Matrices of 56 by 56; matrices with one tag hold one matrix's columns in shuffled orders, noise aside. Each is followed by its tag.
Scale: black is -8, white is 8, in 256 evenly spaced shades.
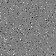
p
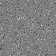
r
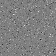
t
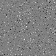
p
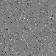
r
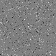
p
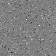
r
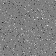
r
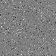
p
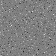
t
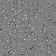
r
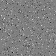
r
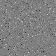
t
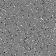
r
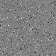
r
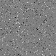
p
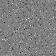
r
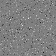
r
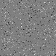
p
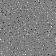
p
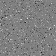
r
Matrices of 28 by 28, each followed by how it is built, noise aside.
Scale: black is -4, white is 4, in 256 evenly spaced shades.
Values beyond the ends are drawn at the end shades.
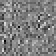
low rank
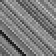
Toeplitz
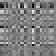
low rank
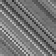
Toeplitz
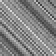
Toeplitz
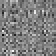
low rank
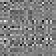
low rank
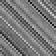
Toeplitz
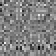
low rank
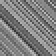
Toeplitz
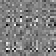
low rank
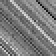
Toeplitz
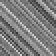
Toeplitz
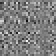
low rank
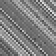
Toeplitz
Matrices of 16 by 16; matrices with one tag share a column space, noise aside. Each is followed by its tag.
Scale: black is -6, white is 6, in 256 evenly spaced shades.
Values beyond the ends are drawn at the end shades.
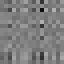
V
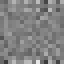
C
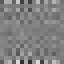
C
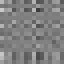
V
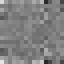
C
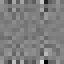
C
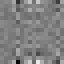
C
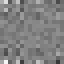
C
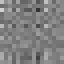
V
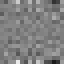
C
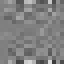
C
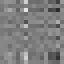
V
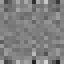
C
